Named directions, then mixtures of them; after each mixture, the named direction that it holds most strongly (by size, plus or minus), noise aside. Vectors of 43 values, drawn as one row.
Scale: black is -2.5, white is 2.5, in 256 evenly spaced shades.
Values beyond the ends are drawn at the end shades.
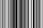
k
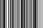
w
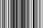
k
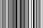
k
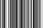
k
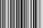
w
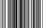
k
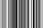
k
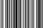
w
